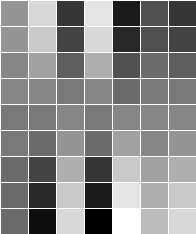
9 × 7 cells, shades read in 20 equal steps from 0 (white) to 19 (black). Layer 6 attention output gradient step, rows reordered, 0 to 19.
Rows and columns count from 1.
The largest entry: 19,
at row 9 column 4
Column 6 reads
13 13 11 10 9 9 7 6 5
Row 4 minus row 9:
-2 -9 7 -10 11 5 7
